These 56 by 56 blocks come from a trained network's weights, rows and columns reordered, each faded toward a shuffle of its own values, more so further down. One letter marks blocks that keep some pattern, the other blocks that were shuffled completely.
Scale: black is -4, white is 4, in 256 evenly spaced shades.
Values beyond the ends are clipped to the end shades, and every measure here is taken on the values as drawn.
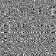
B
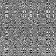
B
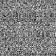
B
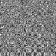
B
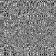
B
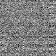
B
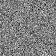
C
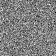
C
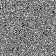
C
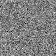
C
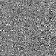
B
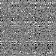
B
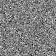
C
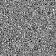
B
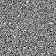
B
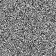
C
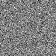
C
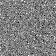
C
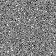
C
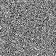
C
